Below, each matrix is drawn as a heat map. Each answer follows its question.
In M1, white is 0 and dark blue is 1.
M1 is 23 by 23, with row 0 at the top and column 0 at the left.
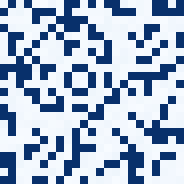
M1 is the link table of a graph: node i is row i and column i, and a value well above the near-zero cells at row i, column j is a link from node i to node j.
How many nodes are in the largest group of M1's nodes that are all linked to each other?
4
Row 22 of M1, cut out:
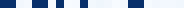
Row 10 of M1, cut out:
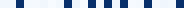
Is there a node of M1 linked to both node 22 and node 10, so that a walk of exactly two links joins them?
no
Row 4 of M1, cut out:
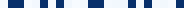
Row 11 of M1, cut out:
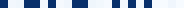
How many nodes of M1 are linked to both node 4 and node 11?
2
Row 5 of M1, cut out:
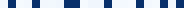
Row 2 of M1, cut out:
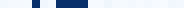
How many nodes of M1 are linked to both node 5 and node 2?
3
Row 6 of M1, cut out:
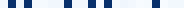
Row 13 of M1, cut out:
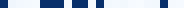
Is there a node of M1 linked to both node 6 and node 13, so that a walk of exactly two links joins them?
no
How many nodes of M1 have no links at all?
0
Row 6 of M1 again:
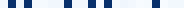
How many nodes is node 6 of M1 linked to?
6
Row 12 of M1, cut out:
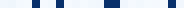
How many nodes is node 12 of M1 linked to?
5
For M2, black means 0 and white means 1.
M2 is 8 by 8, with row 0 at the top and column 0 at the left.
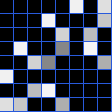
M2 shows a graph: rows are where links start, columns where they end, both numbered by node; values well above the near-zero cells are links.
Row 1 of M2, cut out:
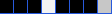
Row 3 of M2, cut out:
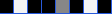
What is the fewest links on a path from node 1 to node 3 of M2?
1
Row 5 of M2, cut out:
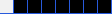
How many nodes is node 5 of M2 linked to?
1
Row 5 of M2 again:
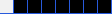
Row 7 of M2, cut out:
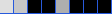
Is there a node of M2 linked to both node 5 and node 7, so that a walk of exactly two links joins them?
yes
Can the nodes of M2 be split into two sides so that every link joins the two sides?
yes
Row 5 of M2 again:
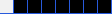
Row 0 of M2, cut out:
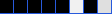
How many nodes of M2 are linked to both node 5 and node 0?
0
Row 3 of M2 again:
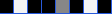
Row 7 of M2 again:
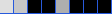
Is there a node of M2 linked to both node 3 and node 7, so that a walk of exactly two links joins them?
yes
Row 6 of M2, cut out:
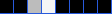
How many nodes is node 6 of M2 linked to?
2
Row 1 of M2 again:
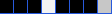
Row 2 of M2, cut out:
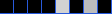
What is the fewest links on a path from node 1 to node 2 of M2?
3
